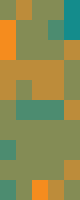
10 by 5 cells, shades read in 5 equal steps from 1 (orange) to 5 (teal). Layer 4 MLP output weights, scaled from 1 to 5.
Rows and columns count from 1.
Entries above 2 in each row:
4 4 3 1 2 4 5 5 4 3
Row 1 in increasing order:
2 3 3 3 5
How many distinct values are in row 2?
4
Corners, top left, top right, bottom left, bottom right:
3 5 4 3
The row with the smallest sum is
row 4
